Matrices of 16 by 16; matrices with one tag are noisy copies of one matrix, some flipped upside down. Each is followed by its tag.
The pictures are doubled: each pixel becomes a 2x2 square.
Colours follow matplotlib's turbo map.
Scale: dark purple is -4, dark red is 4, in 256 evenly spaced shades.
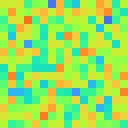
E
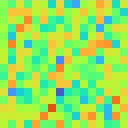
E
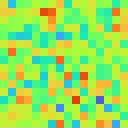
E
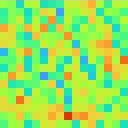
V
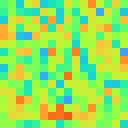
V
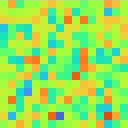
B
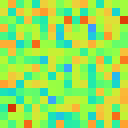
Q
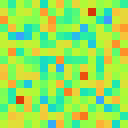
E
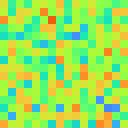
E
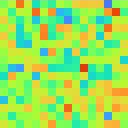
B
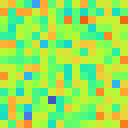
Q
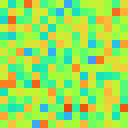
Q
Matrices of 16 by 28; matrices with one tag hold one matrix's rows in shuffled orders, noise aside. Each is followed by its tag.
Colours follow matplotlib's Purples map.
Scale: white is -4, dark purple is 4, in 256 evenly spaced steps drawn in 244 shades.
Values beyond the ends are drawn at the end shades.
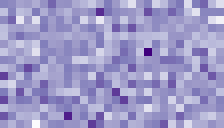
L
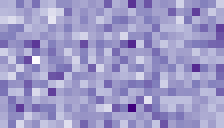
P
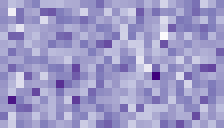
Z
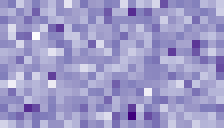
P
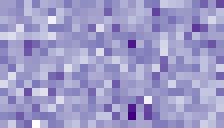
P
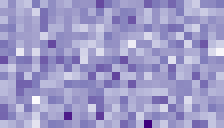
L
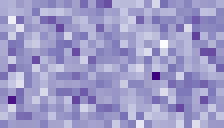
Z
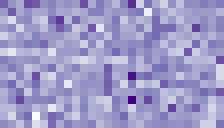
P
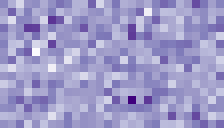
P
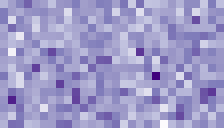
Z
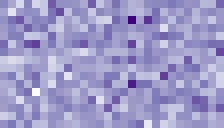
P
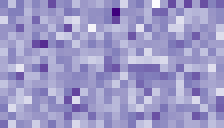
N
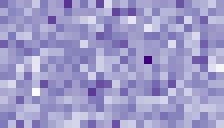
L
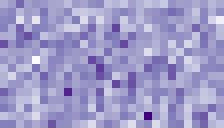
L
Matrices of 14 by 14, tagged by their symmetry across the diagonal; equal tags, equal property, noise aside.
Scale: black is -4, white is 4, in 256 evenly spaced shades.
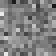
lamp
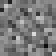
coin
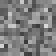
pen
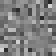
lamp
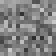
pen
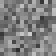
pen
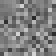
lamp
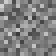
coin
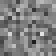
lamp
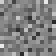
coin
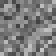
coin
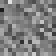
lamp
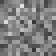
coin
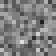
lamp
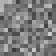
coin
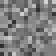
lamp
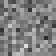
pen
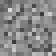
coin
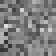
pen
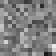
lamp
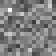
pen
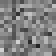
pen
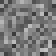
coin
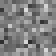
pen
